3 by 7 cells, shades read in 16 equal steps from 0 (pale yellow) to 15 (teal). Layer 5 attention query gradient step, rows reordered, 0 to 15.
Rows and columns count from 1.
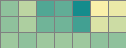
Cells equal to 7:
5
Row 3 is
6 7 6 6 6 7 7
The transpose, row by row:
7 7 6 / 4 5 7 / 11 9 6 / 10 9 6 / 15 12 6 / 0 2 7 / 1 3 7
